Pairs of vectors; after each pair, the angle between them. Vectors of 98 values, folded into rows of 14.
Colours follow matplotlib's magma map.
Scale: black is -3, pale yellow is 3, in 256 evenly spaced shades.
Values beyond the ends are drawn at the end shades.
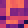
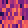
orthogonal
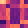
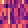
partly aligned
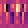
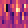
nearly parallel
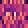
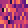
partly opposed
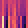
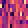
orthogonal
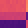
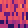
partly aligned
